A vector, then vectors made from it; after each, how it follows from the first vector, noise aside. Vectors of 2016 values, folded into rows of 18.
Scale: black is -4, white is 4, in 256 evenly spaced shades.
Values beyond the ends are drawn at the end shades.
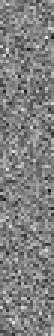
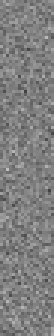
shrunk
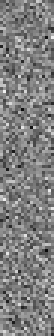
negated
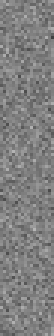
shrunk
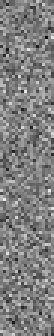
negated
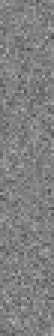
shrunk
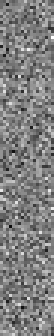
negated
